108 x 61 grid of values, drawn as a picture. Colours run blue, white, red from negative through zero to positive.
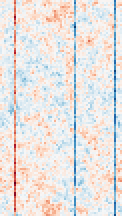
Slope: none. Histogram: heavy tails on both sides. Odd lines: columns 8, 38 and 58. Grain: streaks running down.
